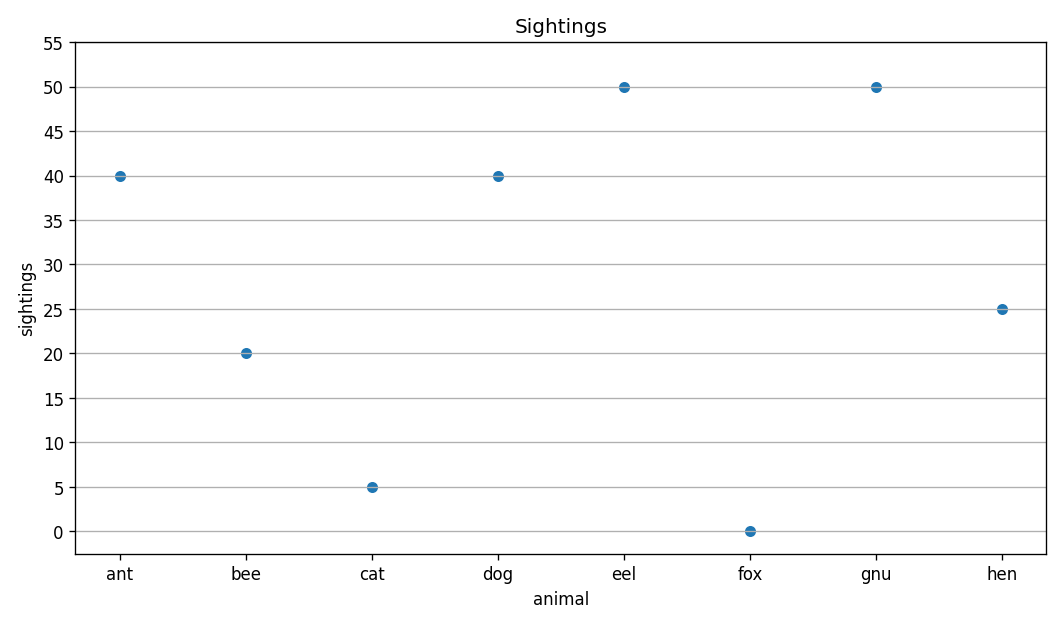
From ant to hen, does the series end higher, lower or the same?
lower
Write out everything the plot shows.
Title: Sightings
x-axis: animal, ticks ant bee cat dog eel fox gnu hen
y-axis: sightings, ticks 0 5 10 15 20 25 30 35 40 45 50 55
Values:
40 20 5 40 50 0 50 25
